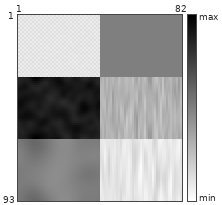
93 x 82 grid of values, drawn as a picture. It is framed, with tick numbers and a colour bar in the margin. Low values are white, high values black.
The table splits into 3 rows of 2 panels. Panel 1,1: very low, checkered, faint in contrast. Panel 1,2: middling, flat. Panel 2,1: very high, blotchy, faint in contrast. Panel 2,2: low, streaked downward, faint in contrast. Panel 3,1: middling, smooth, faint in contrast. Panel 3,2: very low, streaked downward, faint in contrast.
